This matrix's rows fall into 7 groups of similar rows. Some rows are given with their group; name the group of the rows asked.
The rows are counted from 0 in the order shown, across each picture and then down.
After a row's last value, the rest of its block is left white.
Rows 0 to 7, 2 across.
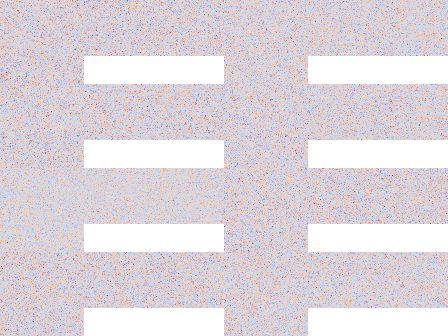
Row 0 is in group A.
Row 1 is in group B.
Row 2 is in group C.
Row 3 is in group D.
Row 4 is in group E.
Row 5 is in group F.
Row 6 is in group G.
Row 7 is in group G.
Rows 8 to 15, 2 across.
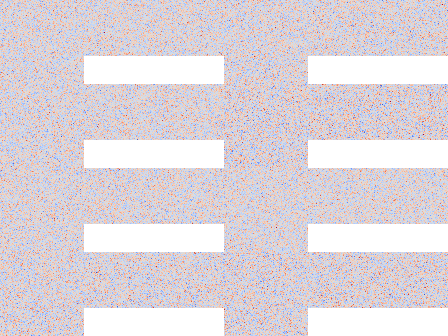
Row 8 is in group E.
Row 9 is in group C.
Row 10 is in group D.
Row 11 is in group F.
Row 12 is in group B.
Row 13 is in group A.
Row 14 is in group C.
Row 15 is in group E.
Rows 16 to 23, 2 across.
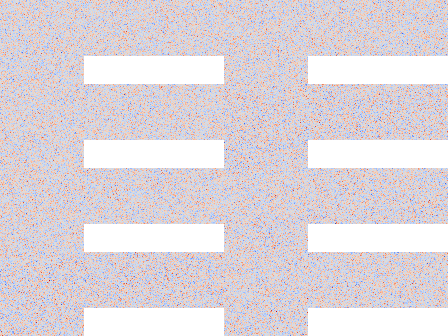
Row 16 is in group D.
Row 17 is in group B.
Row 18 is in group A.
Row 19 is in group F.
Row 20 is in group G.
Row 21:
C
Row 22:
D
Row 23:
A
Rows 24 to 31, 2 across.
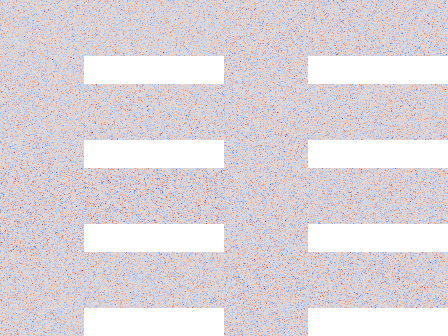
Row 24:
A
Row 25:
B
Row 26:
C
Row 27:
D
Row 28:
F
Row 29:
D
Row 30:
G
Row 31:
G
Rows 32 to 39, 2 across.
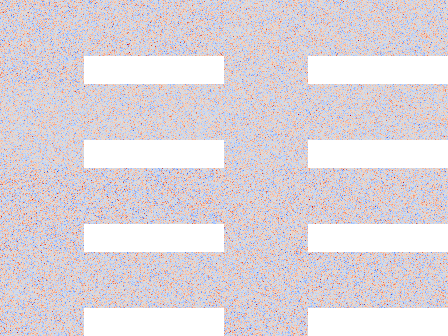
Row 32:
E
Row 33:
B
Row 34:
A
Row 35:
D
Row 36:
G
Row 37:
B
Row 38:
A
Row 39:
A
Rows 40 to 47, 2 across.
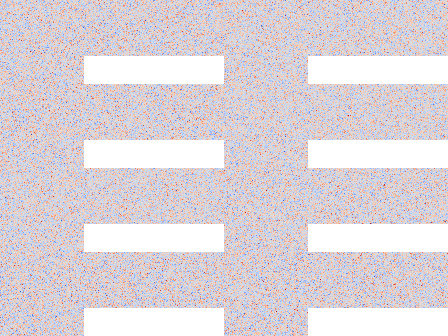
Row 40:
D
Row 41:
A
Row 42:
G
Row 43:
D
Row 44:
D
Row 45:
E
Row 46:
F
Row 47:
A
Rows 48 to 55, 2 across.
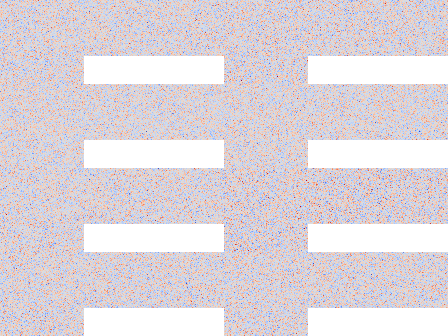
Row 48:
C
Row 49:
A
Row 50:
G
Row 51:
B
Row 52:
C
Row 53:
F
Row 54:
C
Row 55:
C
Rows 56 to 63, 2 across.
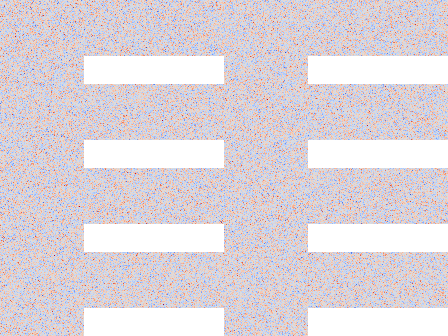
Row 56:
G
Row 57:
D
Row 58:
D
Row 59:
G
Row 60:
E
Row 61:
D
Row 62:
A
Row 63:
A
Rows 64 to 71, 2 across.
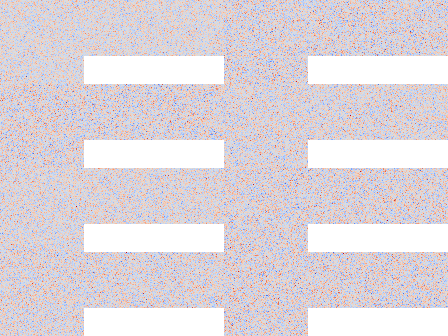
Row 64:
A
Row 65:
C
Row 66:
G
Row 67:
D
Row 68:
F
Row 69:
A
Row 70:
G
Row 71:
B
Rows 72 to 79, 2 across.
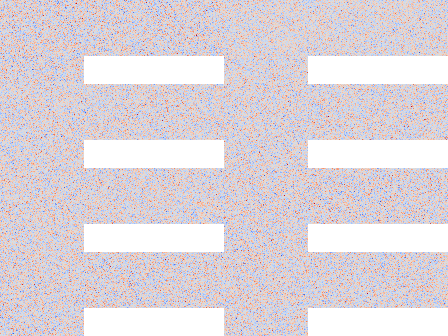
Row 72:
G
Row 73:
C
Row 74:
D
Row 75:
E
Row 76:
B
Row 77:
F
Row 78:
F
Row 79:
G
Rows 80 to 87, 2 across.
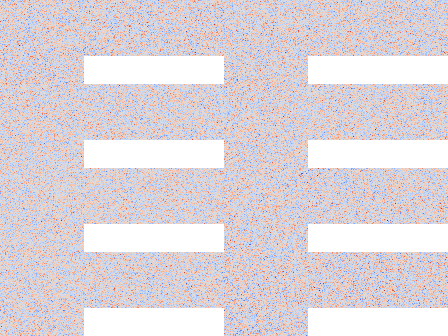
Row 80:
C
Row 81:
D
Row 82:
B
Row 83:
E
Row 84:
D
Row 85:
A
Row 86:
C
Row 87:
F
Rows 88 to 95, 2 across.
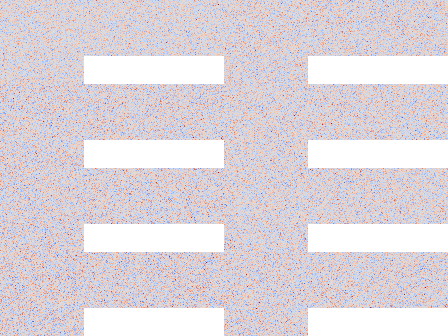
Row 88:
C
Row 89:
G
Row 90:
E
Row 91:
B
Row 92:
C
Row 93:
A
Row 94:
G
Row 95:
E
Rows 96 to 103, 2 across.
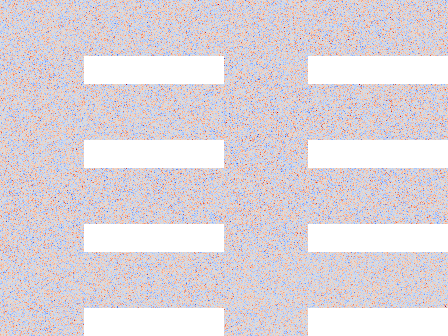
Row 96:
C
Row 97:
F
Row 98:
G
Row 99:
D
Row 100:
G
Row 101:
G
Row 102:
C
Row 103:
E
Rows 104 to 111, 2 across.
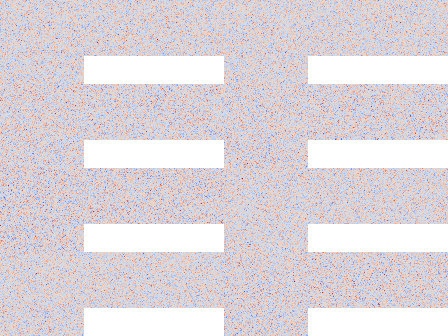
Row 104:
D
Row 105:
D
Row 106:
G
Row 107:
C
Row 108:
E
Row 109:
A
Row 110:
C
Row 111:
F
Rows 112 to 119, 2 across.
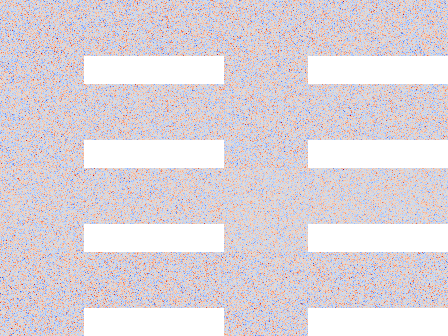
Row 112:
D
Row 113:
B
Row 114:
D
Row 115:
D
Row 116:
A
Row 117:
B
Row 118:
F
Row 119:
C
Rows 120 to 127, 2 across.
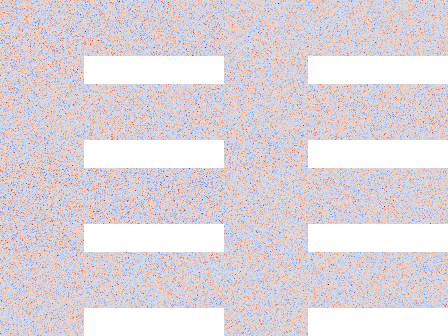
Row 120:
B
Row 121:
A
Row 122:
C
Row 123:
C
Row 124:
E
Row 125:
F
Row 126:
G
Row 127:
E
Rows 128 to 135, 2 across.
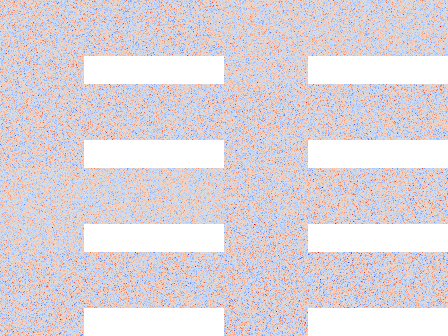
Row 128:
G
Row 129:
B
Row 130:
B
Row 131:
G
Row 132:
A
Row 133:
C
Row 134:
D
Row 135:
A
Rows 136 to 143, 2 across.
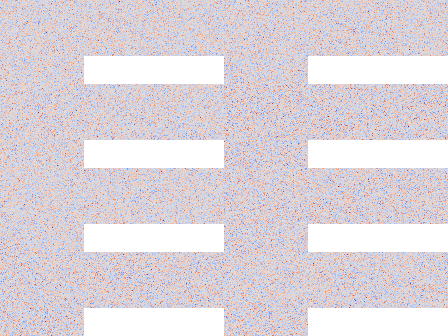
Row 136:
B
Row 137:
F
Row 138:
B
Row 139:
E
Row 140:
A
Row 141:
F
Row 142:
C
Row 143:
C
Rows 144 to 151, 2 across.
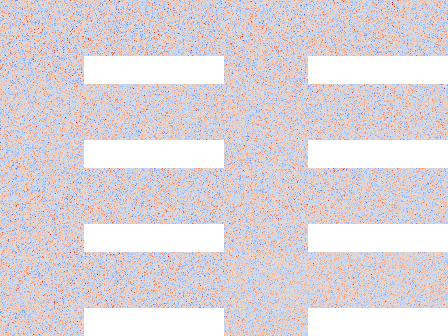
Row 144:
B
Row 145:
B
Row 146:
F
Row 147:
A
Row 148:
B
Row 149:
B
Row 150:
B
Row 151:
C
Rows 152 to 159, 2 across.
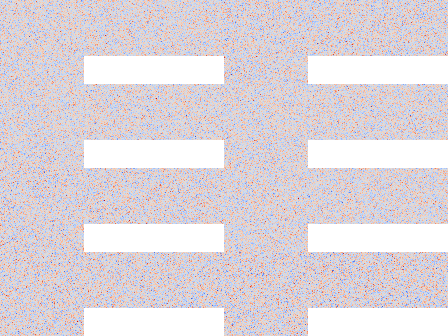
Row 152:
F
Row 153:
E
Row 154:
C
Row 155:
C
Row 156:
E
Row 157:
D
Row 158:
B
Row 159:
B
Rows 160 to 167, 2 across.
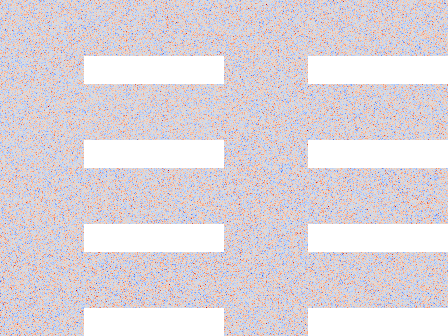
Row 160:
D
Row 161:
B
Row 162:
D
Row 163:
A
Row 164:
B
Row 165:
G
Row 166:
F
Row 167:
B
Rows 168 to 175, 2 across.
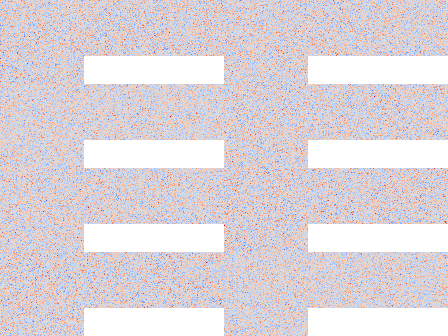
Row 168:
F
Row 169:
B
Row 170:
A
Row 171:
G
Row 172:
B
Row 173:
E
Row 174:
G
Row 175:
D
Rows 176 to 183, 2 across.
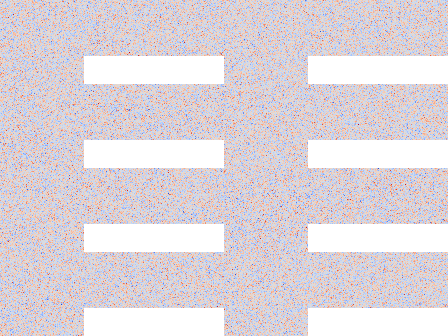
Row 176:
E
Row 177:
F
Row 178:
C
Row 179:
B
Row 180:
B
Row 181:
D
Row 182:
D
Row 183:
E
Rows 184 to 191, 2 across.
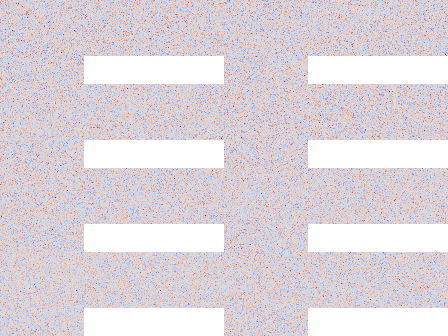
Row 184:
D
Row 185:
E
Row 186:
E
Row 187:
F
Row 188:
G
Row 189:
A
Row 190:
F
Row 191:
G
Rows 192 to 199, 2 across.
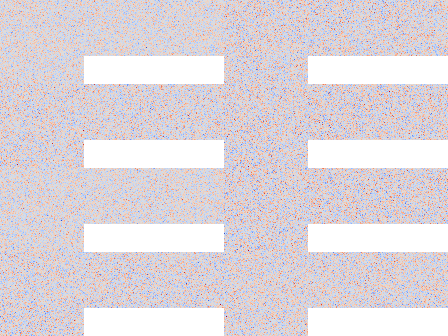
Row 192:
G
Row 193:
G
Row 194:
A
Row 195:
F
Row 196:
D
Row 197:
F
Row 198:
C
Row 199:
B
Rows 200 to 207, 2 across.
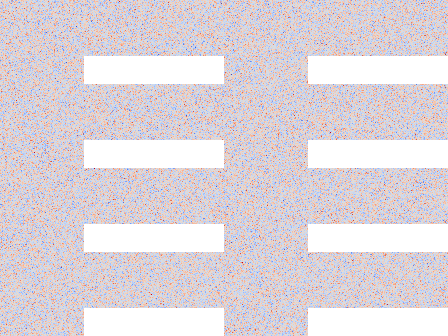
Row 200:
B
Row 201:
E
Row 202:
C
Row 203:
B
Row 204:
A
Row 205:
E
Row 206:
A
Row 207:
A
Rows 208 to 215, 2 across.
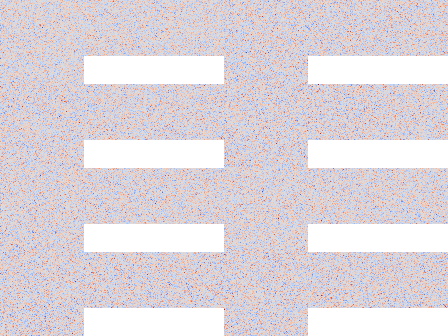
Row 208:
F
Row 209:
D
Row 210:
E
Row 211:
A
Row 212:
F
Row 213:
B
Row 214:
C
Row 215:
E
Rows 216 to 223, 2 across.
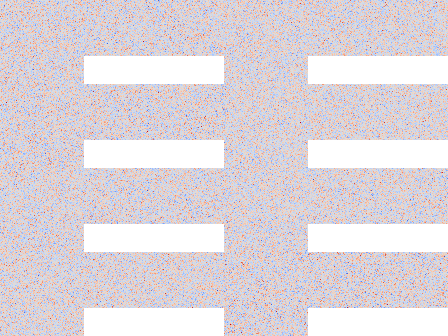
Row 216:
G
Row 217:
G
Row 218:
C
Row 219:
F
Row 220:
C
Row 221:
C
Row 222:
B
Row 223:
A
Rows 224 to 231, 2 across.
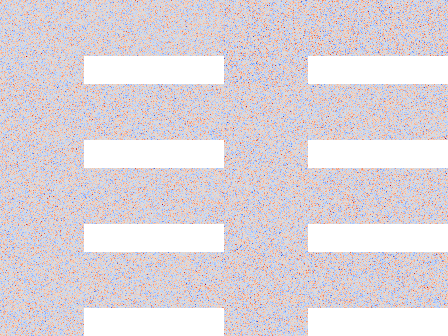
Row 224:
D
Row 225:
F
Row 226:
G
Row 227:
E
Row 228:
D
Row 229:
F
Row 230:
C
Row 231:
G
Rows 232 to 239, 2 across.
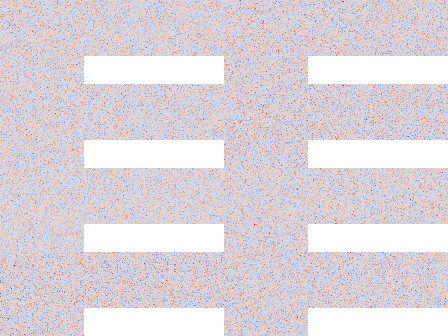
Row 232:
G
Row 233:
B
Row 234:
G
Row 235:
B
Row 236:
G
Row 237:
C
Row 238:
F
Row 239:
G
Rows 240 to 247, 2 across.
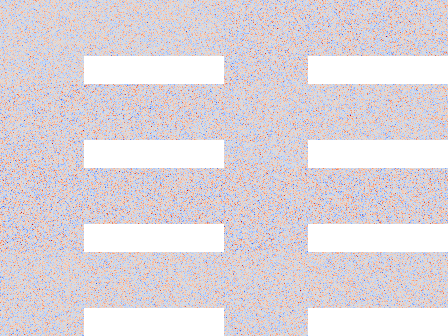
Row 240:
C
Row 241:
D
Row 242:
A
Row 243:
D
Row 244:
E
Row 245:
F
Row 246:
F
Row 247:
F
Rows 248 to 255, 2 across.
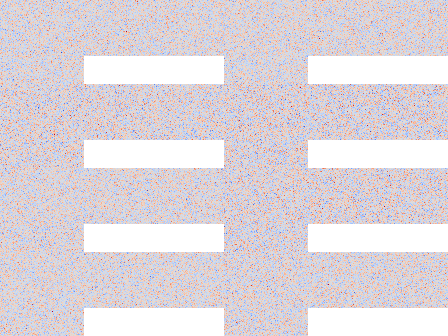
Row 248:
D
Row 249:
F
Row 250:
B
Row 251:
G
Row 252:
C
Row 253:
F
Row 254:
A
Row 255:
E
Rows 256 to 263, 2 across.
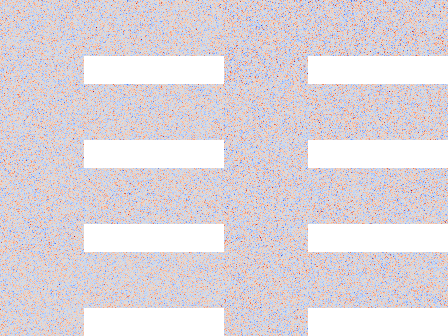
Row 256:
A
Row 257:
A
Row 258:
A
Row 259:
F
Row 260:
C
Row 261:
E
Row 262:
E
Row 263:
G
